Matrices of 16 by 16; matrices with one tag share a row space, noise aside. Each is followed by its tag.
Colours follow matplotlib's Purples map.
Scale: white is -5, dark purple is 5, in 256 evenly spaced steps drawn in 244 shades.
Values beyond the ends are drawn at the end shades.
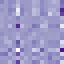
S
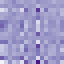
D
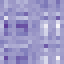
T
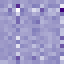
S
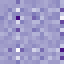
S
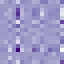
S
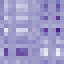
T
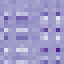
T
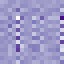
S
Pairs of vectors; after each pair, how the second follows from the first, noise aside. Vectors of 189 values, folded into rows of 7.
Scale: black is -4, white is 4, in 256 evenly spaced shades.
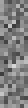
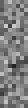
negated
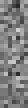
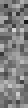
shuffled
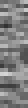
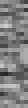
negated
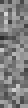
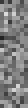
copied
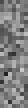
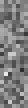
negated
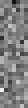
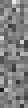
negated
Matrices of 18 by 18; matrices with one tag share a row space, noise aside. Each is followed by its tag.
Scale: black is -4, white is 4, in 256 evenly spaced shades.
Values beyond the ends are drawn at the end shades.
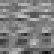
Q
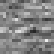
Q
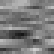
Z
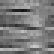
Z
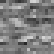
Q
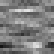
Z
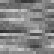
Z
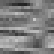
Z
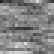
Z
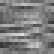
Z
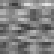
Q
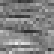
Z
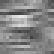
Z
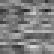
Q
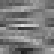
Z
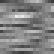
Z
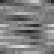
Z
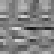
Q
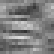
Z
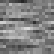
Z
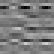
Q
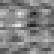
Q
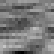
Z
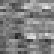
Q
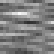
Z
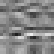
Q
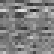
Q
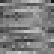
Z
